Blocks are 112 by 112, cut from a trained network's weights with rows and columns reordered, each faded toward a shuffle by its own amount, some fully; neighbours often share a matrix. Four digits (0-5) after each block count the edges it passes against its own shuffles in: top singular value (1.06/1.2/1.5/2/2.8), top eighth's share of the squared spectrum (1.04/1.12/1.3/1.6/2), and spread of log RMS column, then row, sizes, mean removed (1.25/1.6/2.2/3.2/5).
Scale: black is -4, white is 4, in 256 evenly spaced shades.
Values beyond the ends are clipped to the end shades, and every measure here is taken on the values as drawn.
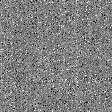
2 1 0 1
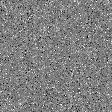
0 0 0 0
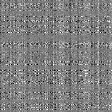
4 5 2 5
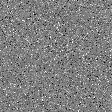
0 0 0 0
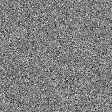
2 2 1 0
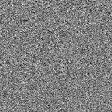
3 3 1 1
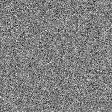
1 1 0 0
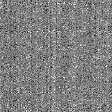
3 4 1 3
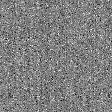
2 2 0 1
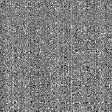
3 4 1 3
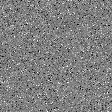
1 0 0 0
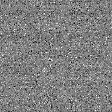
2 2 2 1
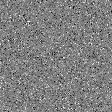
0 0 0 0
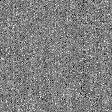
2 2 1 1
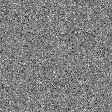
0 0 0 0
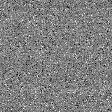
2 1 1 0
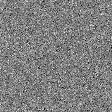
0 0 0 0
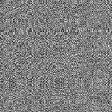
4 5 3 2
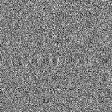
3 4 2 2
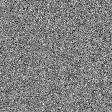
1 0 0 0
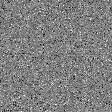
1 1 0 0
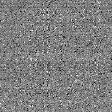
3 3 3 1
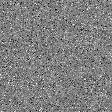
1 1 0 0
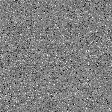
1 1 0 0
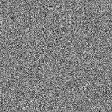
3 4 1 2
